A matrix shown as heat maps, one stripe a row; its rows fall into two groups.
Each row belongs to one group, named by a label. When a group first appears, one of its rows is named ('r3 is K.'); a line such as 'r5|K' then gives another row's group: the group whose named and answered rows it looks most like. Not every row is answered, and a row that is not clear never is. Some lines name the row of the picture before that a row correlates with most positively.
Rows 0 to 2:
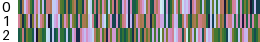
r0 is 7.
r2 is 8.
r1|7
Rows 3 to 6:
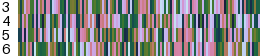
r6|8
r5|8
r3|7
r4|8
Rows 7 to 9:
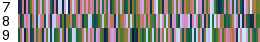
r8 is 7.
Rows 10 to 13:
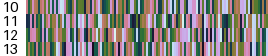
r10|7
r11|8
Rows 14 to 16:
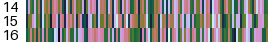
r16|8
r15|8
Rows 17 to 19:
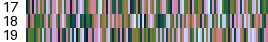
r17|8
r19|8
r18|7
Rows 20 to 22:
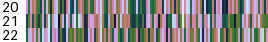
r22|8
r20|8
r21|8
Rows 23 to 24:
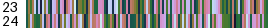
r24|8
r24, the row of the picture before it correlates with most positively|21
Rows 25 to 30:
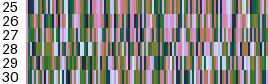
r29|7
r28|8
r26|7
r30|7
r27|7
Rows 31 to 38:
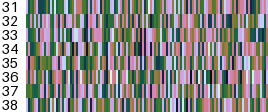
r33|7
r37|8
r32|8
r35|7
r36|8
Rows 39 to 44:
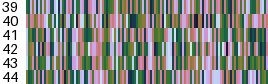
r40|8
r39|8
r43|7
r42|7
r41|7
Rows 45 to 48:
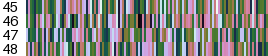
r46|8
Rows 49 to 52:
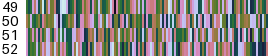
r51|7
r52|7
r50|8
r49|7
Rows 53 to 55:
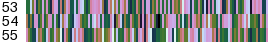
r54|7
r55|7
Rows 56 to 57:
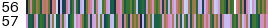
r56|8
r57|7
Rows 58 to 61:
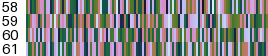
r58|8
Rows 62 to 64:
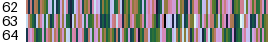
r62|7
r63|7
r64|8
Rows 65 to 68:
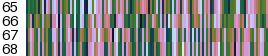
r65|8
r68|8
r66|8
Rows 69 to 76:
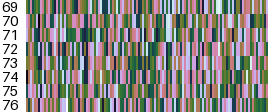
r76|7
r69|8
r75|8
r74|8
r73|8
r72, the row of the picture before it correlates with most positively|68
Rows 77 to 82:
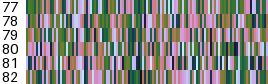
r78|7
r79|8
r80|8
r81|7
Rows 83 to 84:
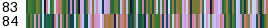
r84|8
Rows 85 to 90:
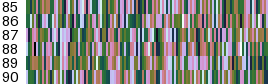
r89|7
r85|8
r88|7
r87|7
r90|7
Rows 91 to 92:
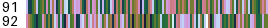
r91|7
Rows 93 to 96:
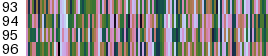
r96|7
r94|7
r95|7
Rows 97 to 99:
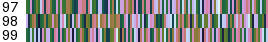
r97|8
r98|7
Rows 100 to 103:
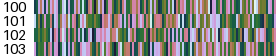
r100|8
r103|7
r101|7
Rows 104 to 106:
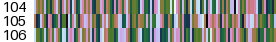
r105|7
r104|7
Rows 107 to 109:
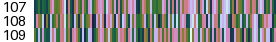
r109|8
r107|8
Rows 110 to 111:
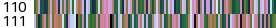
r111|7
